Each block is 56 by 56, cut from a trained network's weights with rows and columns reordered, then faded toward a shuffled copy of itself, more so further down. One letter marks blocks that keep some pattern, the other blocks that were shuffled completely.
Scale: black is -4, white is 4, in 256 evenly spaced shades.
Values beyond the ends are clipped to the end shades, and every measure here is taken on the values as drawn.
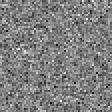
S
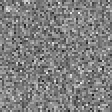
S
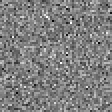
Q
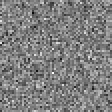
Q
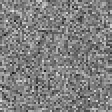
S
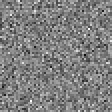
S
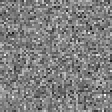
Q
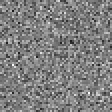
Q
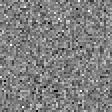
Q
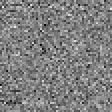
Q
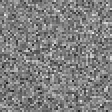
S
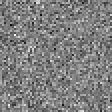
Q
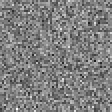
Q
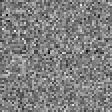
Q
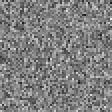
Q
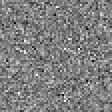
Q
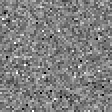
S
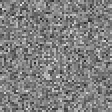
Q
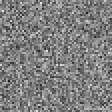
Q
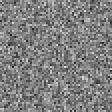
S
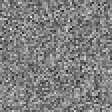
S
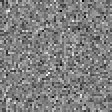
Q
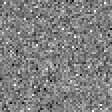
S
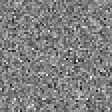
Q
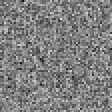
Q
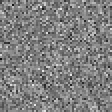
Q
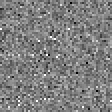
Q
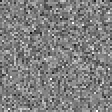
S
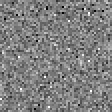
S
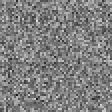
Q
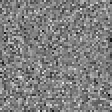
Q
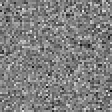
Q
